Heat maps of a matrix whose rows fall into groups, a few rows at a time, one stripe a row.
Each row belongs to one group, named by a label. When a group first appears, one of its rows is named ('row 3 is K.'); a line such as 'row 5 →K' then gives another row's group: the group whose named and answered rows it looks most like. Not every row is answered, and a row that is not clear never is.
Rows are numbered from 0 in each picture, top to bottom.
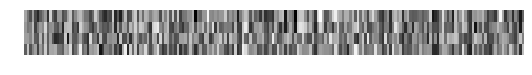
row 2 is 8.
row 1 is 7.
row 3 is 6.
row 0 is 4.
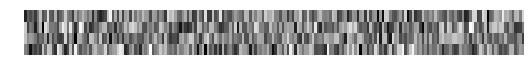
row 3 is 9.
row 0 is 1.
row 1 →7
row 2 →8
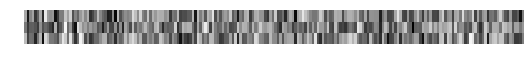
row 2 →7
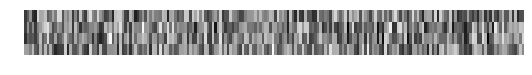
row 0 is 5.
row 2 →1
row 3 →8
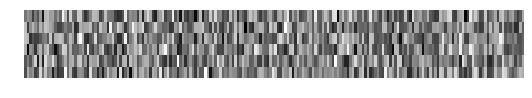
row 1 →7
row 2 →4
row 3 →7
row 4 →6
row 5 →8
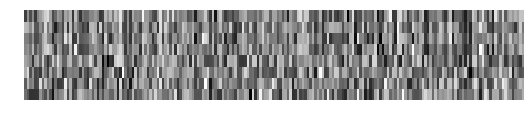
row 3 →9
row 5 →4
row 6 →8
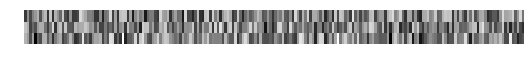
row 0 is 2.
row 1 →5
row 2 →4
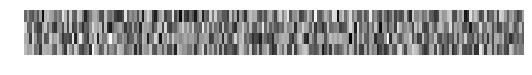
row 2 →4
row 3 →9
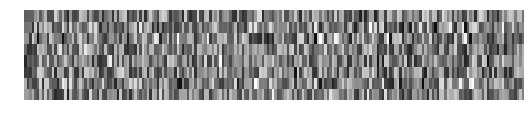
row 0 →2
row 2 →4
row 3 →5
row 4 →1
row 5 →5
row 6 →7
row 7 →8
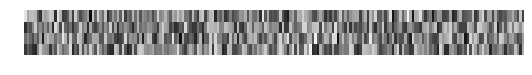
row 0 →9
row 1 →2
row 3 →5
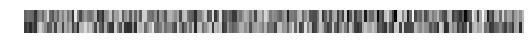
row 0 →1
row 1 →5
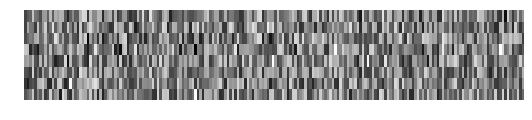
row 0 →2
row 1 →5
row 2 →2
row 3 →4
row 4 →8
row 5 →2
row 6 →5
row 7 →2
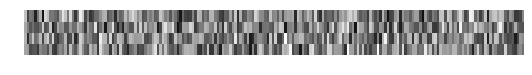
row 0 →7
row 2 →7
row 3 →8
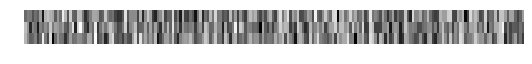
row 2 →4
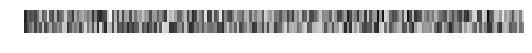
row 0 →1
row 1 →2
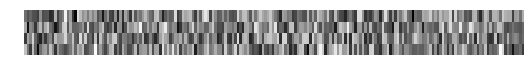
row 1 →7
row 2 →2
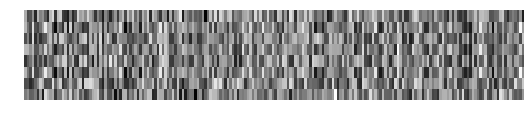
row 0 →5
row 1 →9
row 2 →2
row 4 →2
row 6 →5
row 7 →6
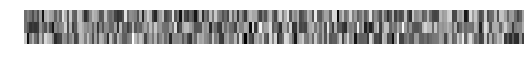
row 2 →7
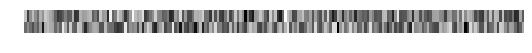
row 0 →7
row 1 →6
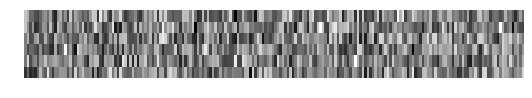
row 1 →4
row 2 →2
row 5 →1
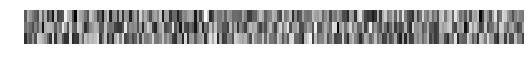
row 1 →6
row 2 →5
